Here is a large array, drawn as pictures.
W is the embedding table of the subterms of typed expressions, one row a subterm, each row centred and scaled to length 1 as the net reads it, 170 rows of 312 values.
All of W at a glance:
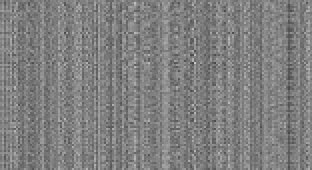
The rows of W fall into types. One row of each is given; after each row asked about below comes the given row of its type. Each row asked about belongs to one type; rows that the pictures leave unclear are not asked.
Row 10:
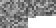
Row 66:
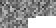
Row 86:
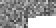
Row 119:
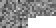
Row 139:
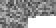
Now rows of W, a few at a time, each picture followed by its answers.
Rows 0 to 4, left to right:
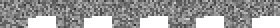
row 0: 10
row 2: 119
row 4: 66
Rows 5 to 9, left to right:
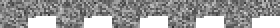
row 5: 86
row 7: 139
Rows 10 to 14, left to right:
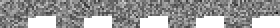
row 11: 10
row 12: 66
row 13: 119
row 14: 139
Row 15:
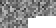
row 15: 66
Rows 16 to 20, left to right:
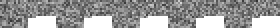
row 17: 139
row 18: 10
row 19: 66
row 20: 119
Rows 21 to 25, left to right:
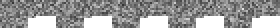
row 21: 10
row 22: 10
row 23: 139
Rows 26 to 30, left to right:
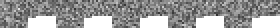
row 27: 119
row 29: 86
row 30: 10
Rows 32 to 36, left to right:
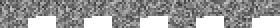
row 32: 66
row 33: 66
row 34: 10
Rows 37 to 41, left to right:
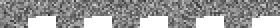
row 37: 86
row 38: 10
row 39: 119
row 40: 10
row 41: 10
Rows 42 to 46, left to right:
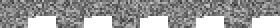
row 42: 10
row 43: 139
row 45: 10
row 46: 139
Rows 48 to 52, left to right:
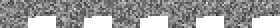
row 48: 10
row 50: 66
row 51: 86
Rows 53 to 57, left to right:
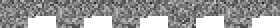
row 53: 10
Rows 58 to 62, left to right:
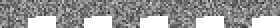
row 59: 66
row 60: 86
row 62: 139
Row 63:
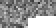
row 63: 139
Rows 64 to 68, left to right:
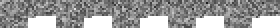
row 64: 10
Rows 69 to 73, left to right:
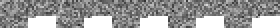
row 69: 10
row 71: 119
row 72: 10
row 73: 10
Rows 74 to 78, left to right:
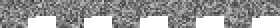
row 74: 139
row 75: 86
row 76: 139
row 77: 10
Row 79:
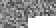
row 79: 86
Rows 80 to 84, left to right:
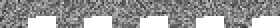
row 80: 119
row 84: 139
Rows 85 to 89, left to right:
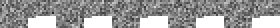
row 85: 66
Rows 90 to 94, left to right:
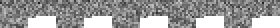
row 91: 119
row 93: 66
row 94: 66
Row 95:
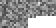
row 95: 119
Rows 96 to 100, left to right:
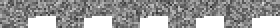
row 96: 139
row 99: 66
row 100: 119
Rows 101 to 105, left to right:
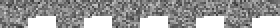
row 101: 139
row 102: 10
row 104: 139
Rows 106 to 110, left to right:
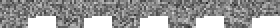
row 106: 119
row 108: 119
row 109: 139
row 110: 139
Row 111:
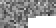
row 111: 86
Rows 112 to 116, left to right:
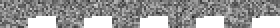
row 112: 10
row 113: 139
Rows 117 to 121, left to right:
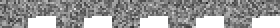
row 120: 139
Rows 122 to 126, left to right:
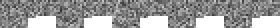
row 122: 66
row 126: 119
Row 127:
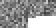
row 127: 86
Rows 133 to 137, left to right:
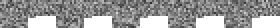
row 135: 139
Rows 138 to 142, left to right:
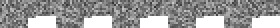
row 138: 66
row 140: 66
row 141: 139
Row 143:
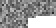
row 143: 66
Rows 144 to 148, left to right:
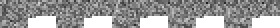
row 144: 119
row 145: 119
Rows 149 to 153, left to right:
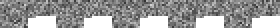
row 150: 119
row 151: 139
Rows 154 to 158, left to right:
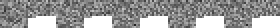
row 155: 139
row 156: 119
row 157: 119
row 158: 119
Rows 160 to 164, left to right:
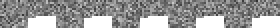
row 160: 10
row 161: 66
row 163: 139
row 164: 119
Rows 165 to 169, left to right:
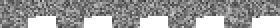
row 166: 139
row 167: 119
